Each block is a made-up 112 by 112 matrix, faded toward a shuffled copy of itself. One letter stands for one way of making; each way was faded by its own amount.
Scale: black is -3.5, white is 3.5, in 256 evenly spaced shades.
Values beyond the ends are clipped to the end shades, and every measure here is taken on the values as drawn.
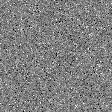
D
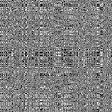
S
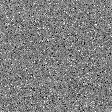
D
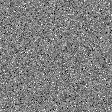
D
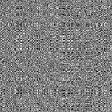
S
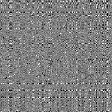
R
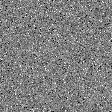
D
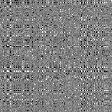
R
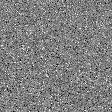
D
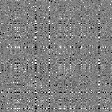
R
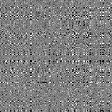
R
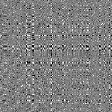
R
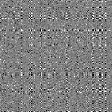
R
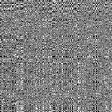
S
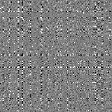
R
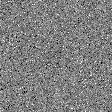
D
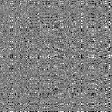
R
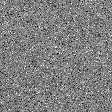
D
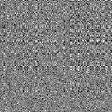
S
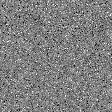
D
